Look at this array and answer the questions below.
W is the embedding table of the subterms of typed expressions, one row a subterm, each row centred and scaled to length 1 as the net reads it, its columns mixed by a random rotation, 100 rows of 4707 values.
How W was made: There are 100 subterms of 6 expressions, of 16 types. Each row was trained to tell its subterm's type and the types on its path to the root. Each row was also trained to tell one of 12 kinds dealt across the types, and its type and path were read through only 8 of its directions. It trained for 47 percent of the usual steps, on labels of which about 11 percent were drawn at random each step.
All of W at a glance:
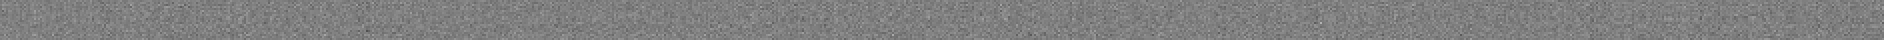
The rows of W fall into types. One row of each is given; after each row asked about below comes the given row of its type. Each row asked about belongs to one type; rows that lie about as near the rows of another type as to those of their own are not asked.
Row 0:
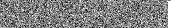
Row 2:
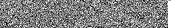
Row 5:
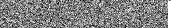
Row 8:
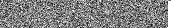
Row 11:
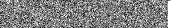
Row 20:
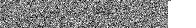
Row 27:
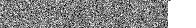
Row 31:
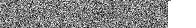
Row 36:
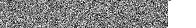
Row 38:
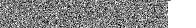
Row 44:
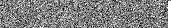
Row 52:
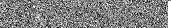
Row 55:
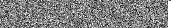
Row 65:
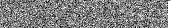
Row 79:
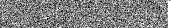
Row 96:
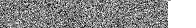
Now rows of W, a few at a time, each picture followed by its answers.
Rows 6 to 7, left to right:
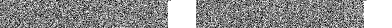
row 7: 65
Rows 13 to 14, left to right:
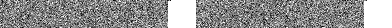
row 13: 11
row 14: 2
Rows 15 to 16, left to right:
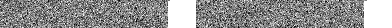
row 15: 36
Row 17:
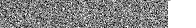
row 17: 65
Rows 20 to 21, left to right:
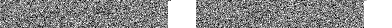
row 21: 5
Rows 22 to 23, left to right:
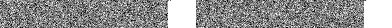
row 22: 11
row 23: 36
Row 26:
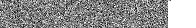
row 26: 79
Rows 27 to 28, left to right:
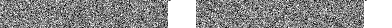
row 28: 36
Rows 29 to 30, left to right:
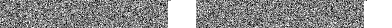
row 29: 55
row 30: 79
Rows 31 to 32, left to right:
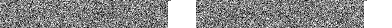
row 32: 20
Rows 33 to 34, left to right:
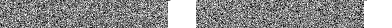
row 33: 65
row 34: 44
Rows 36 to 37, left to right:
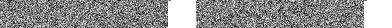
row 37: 20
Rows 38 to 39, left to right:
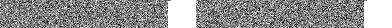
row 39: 79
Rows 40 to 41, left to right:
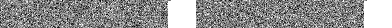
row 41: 20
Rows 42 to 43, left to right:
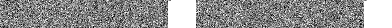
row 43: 8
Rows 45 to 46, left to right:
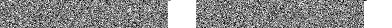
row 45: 5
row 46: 52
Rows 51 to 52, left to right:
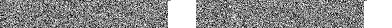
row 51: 2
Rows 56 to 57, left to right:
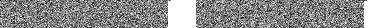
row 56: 36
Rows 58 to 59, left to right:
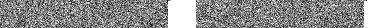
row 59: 31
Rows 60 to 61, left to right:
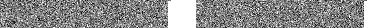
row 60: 0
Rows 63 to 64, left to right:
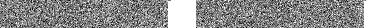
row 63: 38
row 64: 38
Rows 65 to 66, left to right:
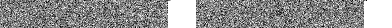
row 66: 11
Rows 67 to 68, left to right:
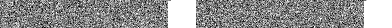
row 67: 38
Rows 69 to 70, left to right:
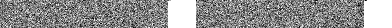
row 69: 65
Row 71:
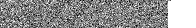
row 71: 2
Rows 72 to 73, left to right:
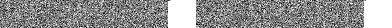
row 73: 36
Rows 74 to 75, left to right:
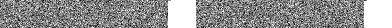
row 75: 5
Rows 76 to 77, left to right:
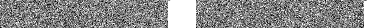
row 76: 96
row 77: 8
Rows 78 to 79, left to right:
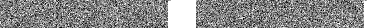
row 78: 31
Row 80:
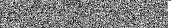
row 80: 38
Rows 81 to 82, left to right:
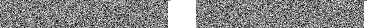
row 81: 65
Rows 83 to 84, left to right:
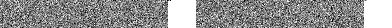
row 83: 11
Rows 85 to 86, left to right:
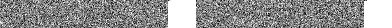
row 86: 31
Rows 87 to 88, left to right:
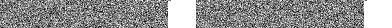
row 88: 8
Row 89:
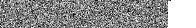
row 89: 55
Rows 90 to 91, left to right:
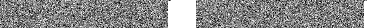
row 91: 2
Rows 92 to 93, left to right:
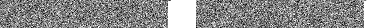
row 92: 0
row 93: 96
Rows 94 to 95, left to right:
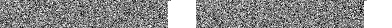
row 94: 11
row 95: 8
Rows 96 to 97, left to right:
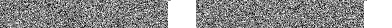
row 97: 20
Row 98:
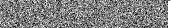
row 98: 31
